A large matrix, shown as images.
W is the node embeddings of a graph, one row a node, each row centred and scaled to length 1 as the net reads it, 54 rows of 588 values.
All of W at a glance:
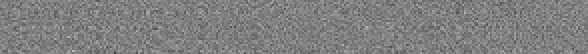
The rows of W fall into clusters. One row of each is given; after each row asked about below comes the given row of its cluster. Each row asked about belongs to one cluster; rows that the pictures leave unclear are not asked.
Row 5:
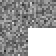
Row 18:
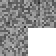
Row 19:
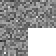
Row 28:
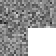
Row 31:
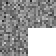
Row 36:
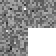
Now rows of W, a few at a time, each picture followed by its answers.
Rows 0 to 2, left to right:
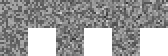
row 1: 19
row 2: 31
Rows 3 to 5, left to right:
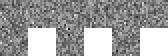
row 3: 28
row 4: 5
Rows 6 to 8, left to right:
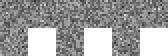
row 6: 18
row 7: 36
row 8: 18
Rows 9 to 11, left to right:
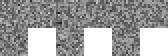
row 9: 31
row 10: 31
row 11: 28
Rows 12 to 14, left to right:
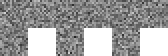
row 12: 28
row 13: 28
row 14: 19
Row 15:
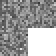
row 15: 31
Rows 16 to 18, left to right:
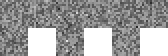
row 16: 5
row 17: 28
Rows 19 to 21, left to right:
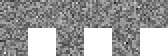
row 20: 5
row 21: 36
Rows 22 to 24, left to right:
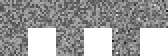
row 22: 28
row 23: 18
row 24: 19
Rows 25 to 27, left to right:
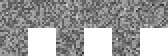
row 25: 18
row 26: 36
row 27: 36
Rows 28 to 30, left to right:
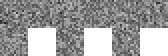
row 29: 36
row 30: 5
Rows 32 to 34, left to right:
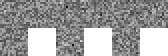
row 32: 19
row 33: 18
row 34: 18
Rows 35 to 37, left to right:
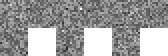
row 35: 36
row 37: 19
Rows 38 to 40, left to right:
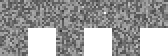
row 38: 18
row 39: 36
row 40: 5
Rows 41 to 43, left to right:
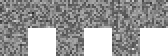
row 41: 28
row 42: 28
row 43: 31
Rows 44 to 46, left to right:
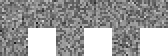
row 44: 5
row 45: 18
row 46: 36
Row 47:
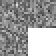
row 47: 5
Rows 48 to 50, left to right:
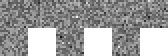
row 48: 18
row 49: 36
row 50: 19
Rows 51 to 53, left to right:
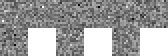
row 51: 19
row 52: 19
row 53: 36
